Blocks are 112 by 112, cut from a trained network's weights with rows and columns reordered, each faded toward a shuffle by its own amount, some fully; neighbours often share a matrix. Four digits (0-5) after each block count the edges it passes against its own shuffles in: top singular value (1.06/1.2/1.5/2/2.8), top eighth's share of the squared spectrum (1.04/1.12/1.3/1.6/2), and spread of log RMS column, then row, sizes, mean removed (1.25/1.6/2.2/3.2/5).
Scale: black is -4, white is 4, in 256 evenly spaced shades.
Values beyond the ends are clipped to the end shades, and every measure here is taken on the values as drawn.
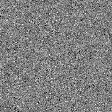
2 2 1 0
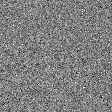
0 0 0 0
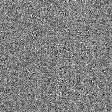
2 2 0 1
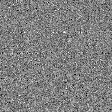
2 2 0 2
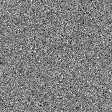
0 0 0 0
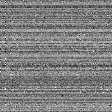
5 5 2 3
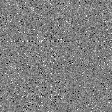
3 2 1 1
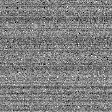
4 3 2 1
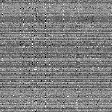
5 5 3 2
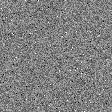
0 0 0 0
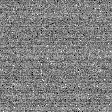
3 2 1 0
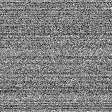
4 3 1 2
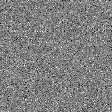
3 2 0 1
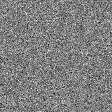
0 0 0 0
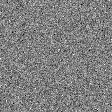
0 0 0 0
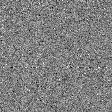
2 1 0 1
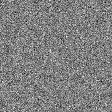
2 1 0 0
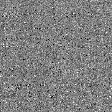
2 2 0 2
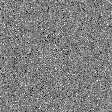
1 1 0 0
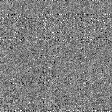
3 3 1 3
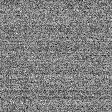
3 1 0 0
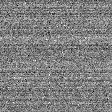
4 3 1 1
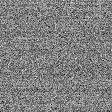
2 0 0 0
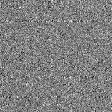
3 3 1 2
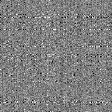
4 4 1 3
